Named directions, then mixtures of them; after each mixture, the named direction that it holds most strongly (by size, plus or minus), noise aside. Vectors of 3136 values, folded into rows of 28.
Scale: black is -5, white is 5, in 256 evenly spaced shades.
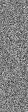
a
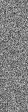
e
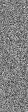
a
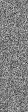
e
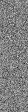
e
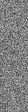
e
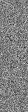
a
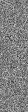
a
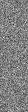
e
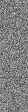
e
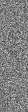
a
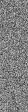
e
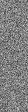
e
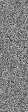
a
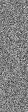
a
